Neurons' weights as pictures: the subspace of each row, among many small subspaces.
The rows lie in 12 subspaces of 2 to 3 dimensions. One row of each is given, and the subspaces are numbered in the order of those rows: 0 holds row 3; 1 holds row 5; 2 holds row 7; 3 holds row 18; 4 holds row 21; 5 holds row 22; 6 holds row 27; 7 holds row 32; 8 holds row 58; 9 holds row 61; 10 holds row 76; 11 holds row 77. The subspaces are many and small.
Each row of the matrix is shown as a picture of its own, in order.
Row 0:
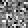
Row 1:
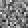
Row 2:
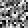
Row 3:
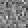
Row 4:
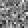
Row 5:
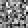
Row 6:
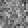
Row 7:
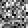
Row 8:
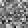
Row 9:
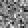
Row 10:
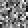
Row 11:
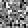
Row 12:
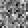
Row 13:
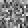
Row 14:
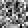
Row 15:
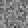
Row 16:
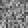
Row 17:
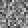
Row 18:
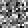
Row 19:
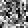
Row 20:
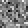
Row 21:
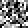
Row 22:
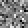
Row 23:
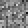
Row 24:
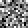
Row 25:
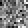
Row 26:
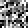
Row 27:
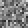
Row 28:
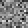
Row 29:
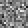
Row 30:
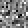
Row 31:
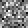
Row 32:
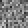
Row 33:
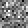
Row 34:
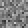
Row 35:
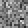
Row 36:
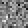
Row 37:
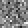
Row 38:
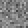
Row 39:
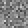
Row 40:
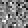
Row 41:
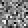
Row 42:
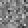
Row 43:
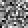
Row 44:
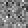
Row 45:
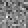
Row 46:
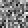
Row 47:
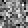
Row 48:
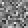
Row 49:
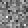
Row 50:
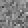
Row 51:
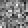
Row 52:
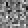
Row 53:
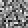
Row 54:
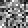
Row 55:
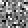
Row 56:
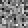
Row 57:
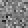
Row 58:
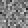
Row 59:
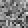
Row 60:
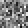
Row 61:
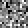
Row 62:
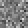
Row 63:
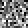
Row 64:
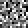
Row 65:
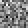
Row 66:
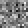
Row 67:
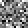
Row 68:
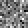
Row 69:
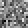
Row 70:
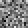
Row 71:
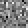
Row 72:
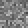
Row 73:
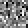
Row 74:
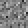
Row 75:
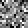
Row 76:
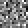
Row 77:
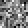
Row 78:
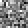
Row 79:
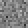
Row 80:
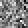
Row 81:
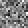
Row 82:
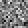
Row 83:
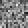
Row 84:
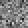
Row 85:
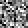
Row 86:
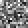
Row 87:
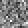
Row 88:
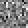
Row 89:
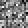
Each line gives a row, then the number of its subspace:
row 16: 7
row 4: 10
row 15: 3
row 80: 9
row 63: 6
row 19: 11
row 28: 5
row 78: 9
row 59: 8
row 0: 1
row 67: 5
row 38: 7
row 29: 3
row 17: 8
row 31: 2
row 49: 9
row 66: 3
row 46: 7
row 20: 3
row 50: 8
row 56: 3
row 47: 11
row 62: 1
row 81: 0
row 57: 1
